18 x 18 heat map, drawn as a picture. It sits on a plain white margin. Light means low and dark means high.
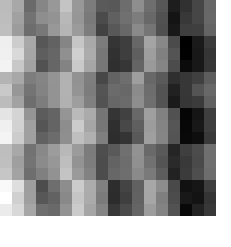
Lone odd cells: none. Stripes: upright, repeating 3 times. Slope: up to the right.
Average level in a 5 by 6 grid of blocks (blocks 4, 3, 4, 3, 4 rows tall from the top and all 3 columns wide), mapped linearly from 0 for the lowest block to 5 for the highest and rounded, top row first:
122344 / 022435 / 122335 / 122334 / 021435
